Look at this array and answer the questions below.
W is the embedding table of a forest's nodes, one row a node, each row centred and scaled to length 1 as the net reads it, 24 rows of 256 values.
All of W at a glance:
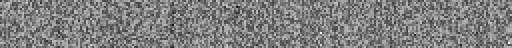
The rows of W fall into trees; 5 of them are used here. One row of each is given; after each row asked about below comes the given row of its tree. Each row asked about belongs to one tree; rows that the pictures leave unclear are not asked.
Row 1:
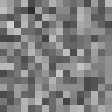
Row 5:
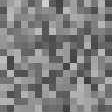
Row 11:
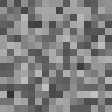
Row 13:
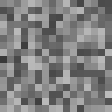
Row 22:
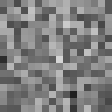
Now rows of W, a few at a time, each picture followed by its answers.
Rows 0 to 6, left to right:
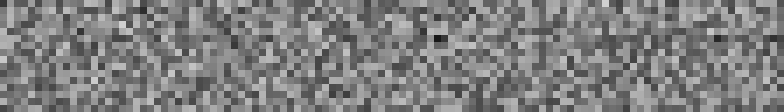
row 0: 5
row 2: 1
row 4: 11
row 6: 5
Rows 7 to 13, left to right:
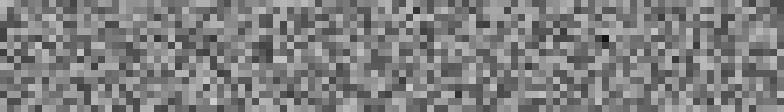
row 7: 1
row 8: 5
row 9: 22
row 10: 11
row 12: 1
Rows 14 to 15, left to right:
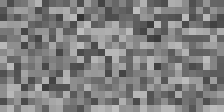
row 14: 13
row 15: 13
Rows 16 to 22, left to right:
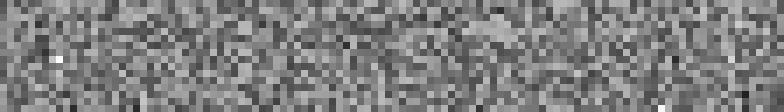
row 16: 22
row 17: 5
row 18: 11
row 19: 13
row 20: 1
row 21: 1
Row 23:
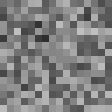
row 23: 13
